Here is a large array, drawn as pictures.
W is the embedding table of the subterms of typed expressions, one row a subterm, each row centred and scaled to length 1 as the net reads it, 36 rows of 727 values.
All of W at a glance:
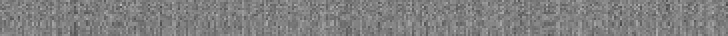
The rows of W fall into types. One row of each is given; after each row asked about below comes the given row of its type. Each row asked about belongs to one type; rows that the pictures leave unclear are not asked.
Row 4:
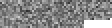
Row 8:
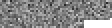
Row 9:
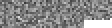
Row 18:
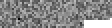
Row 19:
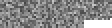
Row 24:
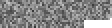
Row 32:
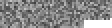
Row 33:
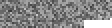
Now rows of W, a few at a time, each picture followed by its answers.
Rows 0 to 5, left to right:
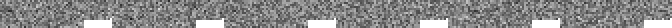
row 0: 32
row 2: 33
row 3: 19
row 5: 9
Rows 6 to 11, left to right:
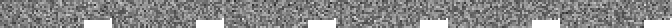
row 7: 24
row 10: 32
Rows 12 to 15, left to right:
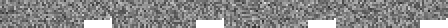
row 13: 24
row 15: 4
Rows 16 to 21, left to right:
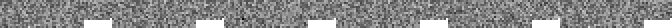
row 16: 9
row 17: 19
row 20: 33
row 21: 9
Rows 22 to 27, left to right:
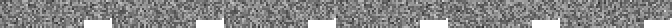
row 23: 24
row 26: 33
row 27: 8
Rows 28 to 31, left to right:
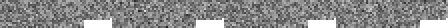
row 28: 33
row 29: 18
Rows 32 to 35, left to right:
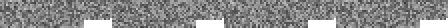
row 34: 24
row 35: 32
